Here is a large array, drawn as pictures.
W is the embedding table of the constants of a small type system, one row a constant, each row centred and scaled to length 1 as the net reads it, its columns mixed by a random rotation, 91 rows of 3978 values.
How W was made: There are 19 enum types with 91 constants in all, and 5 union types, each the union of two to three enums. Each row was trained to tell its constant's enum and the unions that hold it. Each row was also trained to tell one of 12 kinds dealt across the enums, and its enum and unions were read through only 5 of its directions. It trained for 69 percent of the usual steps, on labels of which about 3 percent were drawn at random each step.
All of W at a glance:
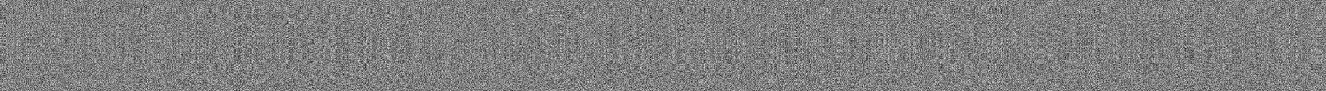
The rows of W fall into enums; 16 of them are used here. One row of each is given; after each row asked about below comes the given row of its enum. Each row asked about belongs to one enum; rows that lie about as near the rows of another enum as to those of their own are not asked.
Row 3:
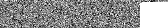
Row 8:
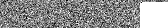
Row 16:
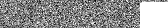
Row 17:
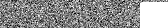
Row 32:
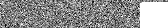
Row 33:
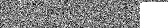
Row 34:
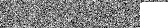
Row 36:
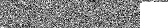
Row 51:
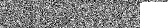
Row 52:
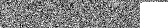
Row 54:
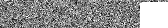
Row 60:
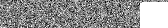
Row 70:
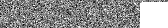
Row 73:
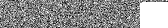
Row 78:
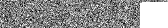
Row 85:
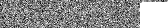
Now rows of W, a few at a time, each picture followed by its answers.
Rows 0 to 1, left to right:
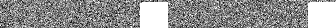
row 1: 51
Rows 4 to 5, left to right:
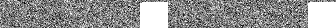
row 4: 78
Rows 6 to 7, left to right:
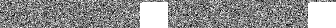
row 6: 34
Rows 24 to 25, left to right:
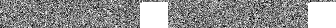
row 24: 33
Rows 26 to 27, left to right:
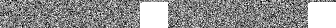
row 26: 52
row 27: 33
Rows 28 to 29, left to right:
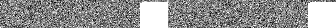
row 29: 8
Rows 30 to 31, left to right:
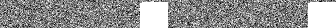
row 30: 51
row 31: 3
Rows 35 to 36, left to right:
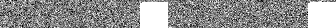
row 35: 52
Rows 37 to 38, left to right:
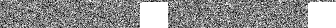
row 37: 3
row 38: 16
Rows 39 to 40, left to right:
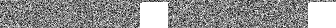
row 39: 34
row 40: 33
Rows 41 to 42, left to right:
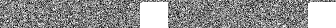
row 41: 73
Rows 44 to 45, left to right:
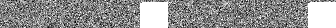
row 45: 73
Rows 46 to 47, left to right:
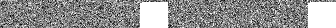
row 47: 33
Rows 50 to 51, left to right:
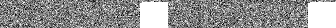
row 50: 51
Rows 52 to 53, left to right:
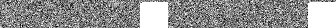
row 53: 17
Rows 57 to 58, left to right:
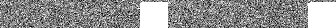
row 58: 73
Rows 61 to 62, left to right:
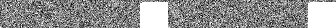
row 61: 52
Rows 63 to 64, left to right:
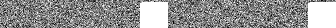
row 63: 51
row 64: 3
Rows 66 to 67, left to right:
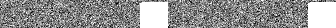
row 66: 16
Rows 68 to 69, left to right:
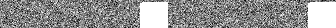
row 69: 34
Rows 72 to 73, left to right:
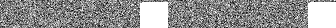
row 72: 34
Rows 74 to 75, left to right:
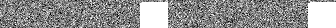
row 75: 17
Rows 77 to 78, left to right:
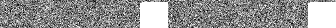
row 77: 51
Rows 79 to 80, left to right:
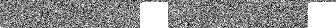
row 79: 8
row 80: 34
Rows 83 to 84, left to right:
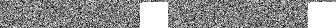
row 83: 3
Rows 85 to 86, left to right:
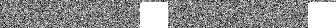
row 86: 17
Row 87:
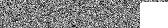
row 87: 33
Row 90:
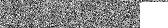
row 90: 17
